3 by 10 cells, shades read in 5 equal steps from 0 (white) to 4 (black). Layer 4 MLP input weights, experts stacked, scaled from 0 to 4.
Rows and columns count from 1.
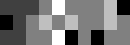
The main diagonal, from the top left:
3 3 2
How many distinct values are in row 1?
5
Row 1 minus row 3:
0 0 1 0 0 -2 0 -2 -1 2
